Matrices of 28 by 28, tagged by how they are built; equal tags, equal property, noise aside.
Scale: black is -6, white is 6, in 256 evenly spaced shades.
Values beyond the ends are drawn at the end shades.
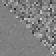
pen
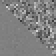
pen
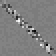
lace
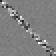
lace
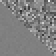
pen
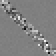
lace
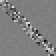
lace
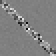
lace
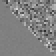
pen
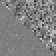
pen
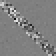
lace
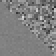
pen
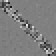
lace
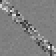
lace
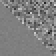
pen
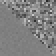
pen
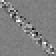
lace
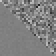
pen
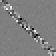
lace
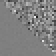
pen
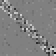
lace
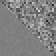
pen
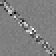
lace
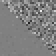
pen
